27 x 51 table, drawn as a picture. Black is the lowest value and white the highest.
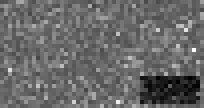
The distribution is heavy-tailed on both sides. The bottom right is the ninth with the lowest average. In the bottom right lies a patch that is lower than the rest. The halves do not mirror each other. Overall the values sit about 40% of the way up the scale.
